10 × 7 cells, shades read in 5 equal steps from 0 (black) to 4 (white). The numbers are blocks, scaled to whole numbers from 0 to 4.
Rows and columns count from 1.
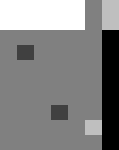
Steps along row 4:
down up same same same down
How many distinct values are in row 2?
3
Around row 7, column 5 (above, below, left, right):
2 2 2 2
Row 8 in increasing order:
0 1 2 2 2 2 2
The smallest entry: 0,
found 8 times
